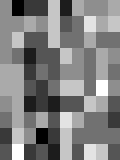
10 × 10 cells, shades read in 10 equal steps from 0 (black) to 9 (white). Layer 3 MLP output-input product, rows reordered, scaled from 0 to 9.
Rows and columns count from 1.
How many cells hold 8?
3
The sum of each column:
46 56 29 30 38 52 47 54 57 43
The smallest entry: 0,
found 2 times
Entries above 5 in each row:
3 5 3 2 3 5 3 4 2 4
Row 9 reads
2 7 5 0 2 7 4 4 4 4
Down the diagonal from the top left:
5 5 3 3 3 7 3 4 4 3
